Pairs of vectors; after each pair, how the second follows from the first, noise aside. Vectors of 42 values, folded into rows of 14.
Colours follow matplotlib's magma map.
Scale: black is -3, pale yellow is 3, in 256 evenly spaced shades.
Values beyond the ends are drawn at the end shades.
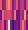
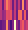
shuffled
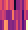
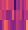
shrunk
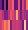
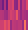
shrunk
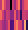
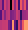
sign-scrambled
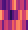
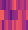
shrunk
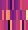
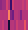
partly zeroed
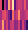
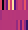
partly zeroed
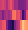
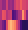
negated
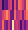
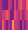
shrunk
